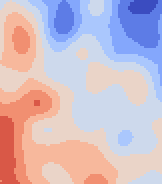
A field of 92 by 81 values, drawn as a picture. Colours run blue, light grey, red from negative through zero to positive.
Ninth with the lowest average: top right. Average level on the scale: 50%. Mirror symmetry: none. Slope: up to the bottom left. Odd rows or columns: none. Ninth with the highest average: bottom left.
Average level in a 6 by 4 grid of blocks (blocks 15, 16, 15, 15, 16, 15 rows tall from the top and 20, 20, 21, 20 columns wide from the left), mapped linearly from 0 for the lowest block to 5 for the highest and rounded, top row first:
3120 / 4221 / 4333 / 5433 / 5433 / 5443
